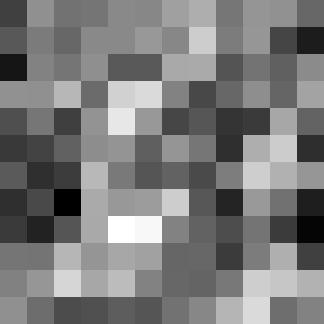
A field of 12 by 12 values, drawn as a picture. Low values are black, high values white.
Odd rows or columns: none. Mirror symmetry: none. Ninth with the lowest average: middle left. Slope: none.
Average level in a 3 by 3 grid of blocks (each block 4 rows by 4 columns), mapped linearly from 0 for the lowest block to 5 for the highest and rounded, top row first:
252 | 032 | 343
